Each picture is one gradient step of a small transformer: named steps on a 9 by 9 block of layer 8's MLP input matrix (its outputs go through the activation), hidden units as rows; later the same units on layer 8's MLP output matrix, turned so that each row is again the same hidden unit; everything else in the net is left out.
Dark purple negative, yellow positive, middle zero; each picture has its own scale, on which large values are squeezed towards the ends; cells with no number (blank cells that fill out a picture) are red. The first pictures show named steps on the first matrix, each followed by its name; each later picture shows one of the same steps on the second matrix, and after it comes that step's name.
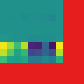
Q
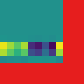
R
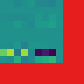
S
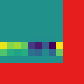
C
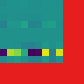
S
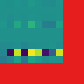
S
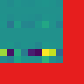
S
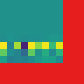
C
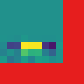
C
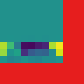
R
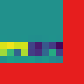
R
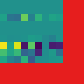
Q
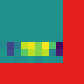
R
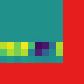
R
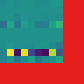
S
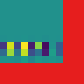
R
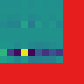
S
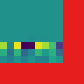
C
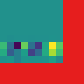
R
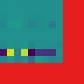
S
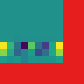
R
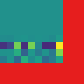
C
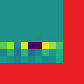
C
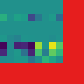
Q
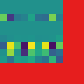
Q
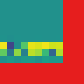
R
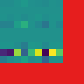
S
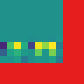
C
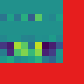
Q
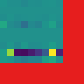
S
